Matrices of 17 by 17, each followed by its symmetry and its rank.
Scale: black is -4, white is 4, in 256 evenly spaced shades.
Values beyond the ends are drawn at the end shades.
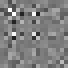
symmetric, rank three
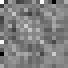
symmetric, rank three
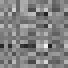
neither, rank two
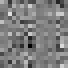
neither, rank three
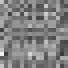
neither, rank three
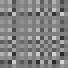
symmetric, rank one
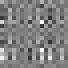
neither, rank two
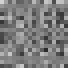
neither, rank three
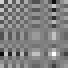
symmetric, rank one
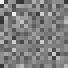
symmetric, rank three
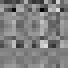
neither, rank two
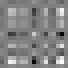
symmetric, rank one
